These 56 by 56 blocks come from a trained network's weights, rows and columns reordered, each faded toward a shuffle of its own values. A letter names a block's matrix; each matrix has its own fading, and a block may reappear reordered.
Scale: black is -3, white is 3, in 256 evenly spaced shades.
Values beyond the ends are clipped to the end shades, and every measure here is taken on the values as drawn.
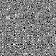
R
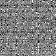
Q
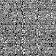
Q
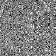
R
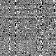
Q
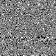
R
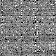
Q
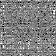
Q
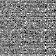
Q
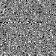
R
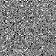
R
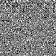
R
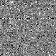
R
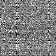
Q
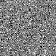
R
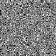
R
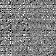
Q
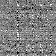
Q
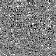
R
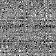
Q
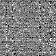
Q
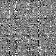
Q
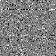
R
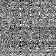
Q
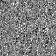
R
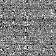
Q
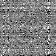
Q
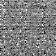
Q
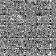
Q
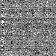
Q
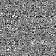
R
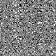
R
